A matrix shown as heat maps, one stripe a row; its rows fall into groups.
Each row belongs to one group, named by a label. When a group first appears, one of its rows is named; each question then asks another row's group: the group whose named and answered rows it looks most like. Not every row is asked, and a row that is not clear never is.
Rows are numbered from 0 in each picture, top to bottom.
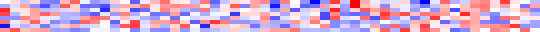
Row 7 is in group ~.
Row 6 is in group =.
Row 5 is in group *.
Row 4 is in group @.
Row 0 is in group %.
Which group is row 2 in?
%
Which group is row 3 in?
~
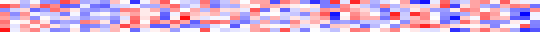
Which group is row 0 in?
%
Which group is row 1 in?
~
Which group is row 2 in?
=
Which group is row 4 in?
=
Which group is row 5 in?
*
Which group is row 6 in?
~
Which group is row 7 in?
%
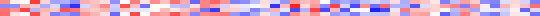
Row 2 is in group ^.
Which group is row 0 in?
*
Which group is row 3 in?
*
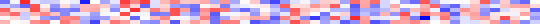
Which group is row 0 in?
=
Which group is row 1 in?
@
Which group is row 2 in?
*
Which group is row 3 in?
~
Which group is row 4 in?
%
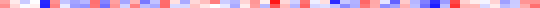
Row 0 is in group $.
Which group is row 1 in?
$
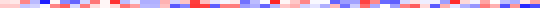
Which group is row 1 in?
^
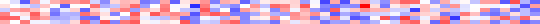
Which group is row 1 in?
$
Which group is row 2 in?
%
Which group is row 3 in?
*
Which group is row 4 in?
~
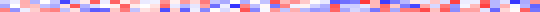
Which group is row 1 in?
%
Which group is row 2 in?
~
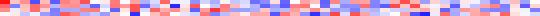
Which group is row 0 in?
^
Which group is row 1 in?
^
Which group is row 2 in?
*
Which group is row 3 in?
%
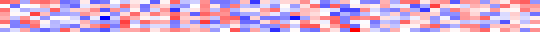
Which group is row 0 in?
~
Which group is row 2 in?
$
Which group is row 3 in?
*
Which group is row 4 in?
=
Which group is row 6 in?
@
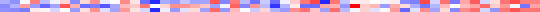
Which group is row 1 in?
=
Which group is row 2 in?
@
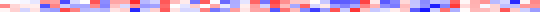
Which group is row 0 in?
$
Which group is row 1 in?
$
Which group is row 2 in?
%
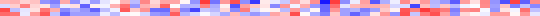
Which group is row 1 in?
%
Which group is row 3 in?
~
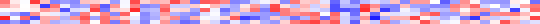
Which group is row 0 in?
*
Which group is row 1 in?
$
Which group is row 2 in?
$
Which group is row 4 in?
^
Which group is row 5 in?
@
